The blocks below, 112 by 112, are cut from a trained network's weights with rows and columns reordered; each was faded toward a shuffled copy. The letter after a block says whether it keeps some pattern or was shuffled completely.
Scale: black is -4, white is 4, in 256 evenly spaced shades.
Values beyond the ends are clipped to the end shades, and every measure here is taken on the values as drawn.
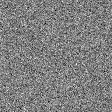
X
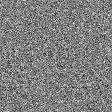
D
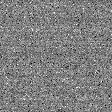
D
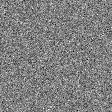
X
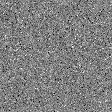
X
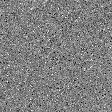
X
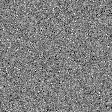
X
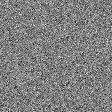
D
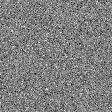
X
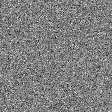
X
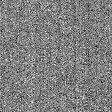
D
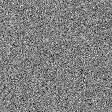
X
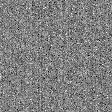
D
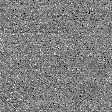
D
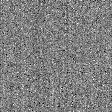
D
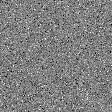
X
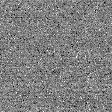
D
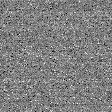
D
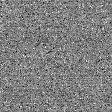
D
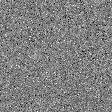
X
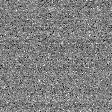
D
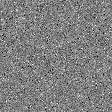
X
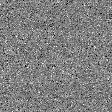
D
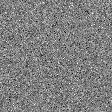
X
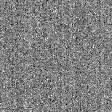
D
